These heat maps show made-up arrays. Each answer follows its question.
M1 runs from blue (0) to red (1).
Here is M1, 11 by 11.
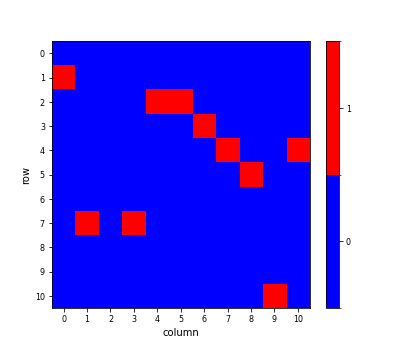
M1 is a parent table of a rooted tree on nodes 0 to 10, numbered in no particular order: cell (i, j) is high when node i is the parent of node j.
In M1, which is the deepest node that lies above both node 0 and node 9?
4
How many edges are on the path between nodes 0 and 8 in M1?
6
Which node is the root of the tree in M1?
2
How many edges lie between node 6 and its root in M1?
4
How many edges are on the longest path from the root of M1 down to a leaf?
4
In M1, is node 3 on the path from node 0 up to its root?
no
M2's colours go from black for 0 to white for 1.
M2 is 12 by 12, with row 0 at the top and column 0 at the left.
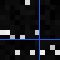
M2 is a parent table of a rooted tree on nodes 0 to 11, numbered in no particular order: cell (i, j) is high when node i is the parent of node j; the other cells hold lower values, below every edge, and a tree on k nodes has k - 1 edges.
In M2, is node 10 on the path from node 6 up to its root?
yes
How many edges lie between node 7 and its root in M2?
3
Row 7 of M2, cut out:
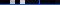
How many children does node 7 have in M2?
2
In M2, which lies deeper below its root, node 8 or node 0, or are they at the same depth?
node 0
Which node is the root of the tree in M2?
9
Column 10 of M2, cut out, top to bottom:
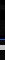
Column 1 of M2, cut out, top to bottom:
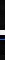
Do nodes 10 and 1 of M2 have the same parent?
no
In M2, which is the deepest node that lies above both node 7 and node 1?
6
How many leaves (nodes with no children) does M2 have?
7
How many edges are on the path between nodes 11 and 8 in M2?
2
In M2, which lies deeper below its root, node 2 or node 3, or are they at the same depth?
node 2
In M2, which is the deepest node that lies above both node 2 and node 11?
10
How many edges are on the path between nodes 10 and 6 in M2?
1
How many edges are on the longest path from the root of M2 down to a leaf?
4
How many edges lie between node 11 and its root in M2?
2
